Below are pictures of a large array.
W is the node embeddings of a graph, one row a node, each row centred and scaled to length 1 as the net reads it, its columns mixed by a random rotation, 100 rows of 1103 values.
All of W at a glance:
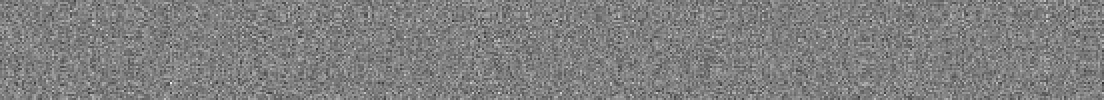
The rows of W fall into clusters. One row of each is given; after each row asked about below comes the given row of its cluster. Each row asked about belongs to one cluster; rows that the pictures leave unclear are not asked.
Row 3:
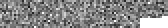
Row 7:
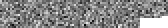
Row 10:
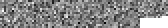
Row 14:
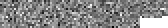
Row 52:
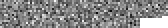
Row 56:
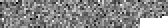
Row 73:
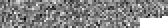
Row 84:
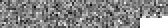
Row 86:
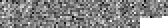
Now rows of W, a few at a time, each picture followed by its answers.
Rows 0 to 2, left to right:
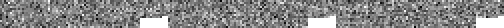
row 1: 52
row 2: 86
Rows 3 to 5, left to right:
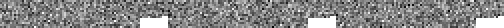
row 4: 56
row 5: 56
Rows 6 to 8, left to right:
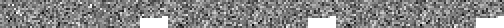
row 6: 14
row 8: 7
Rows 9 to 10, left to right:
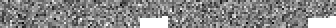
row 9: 73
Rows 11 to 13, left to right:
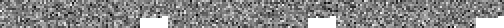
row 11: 84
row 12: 3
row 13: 7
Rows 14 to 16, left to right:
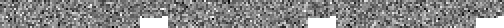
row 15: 7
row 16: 7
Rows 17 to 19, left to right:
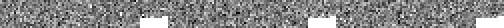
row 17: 14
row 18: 84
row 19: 10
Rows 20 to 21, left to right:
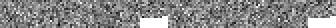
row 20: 14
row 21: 14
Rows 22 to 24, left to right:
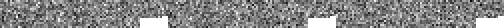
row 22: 73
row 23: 56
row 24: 3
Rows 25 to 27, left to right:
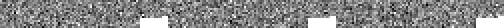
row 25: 14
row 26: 10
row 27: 84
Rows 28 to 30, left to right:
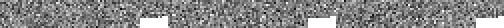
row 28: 56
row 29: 52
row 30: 73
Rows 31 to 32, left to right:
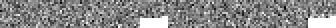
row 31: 7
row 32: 84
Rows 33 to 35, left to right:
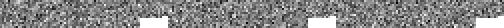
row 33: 73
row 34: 10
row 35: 7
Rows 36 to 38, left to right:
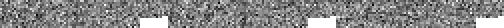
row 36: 73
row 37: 73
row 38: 86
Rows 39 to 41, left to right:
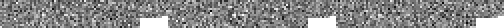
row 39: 52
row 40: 10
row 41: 52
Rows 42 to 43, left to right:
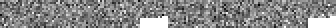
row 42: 56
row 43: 84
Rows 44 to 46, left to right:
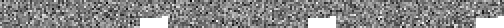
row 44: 52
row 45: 3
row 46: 7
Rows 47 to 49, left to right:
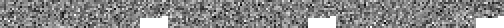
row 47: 10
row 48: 84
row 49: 3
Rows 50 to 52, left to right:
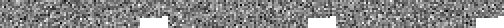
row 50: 73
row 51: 56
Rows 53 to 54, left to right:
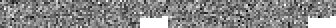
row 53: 86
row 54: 86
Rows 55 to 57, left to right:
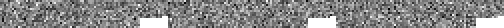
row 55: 73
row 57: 52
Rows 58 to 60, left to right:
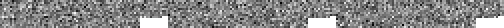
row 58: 86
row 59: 56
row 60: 56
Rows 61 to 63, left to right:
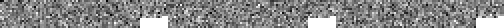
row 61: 84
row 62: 14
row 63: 84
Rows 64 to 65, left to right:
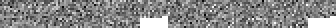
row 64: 86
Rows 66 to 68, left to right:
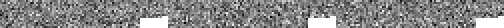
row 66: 56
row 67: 84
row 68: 73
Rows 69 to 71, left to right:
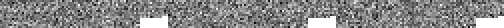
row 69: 86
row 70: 56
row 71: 73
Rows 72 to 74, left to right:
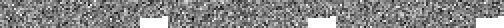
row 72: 14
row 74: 3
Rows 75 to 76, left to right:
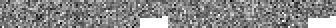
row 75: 73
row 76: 3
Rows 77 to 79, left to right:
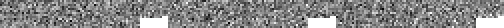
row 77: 86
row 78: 73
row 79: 84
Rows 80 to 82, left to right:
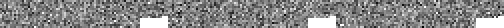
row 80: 3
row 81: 10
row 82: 56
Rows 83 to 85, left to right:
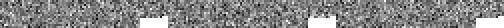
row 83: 56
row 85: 56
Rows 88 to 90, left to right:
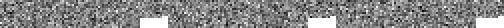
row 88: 10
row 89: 14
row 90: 86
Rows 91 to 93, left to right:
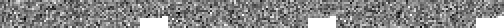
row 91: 73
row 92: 10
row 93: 10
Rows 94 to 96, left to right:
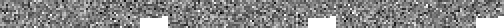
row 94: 3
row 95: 52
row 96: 14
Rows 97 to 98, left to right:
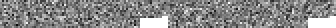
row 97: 52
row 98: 14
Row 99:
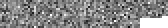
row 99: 3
